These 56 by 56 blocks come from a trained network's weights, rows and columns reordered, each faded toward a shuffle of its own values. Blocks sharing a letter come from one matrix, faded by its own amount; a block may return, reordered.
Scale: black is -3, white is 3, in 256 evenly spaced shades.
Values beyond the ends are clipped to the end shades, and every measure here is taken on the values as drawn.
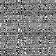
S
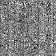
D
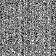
D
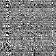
S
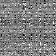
S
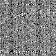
D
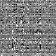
S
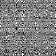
S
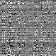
S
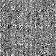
D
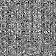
D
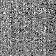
D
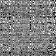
S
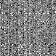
D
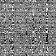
S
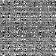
S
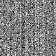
D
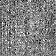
D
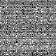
S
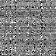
S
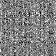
D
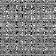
S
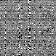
S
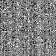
D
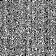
D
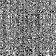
D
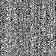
D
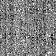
D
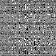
S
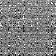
S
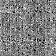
D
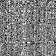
D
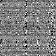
S
